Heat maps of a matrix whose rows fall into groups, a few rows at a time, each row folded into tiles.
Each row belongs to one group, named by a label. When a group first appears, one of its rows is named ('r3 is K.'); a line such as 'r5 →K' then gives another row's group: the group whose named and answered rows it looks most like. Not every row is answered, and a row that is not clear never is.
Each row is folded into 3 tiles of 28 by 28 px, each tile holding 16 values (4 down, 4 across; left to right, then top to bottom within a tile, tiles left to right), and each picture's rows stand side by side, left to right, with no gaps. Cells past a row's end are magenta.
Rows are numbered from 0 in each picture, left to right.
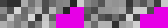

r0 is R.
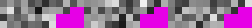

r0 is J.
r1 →R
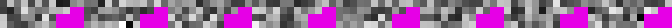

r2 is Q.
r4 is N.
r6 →Q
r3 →J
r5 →J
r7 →Q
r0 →Q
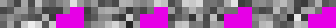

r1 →N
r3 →R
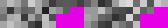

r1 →N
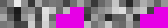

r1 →R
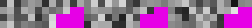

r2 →Q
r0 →J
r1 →R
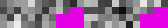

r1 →N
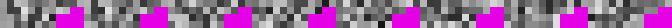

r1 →Q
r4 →N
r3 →R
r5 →N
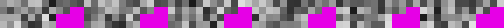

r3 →J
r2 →N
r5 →J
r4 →J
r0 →R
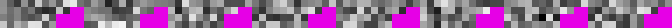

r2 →Q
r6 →Q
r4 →R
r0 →N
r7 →R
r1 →N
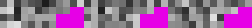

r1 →J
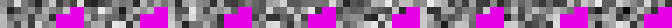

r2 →Q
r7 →N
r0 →Q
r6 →J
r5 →Q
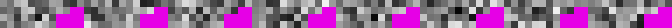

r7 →Q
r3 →N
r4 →Q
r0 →Q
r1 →Q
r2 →R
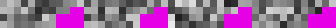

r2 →Q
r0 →J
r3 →R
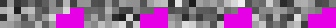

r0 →J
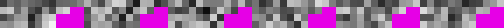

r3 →N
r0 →J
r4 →J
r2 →N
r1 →R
